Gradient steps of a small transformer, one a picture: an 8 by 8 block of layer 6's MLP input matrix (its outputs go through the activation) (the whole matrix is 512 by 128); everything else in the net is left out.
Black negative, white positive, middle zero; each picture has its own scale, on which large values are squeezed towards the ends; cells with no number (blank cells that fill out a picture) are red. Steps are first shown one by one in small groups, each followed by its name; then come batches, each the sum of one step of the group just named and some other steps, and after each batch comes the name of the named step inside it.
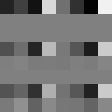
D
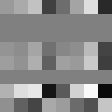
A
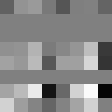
A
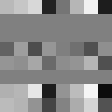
A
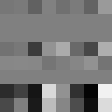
D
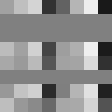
A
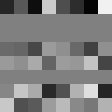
A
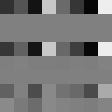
D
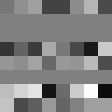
A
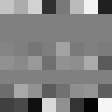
A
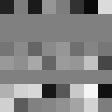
A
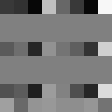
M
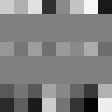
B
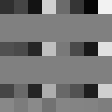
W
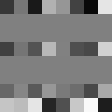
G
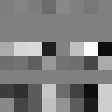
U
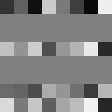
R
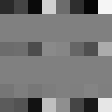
M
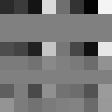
W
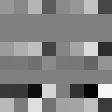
U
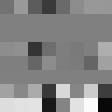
M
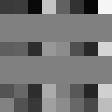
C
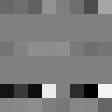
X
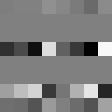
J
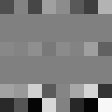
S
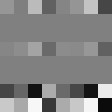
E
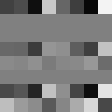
C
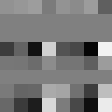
J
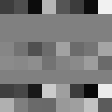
C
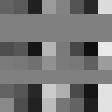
C
